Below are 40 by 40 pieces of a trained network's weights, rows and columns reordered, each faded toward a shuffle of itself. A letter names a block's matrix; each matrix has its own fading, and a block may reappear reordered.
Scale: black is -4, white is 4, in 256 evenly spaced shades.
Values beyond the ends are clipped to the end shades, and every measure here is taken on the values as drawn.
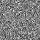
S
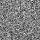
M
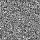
M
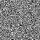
S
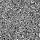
M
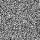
S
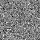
M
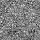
M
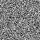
S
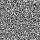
M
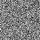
S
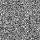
M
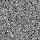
S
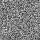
S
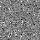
M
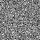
S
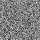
S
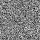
S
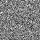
S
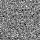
M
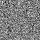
S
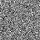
M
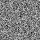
S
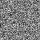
S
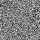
S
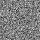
S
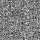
M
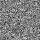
S
